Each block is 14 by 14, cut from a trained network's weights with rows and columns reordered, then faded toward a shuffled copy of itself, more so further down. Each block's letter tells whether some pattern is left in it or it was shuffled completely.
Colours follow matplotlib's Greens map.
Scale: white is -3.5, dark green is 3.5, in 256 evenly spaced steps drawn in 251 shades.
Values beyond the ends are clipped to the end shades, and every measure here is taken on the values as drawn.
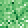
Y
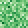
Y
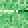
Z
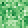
Z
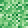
Z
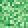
Y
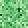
Y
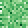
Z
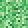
Y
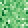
Y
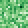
Y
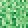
Z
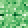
Z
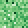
Y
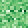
Z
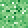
Y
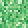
Y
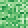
Z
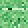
Z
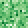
Y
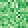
Z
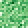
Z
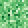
Y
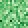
Y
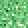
Y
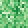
Y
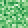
Y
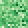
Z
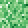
Z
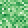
Y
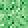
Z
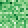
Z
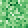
Y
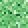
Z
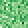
Y
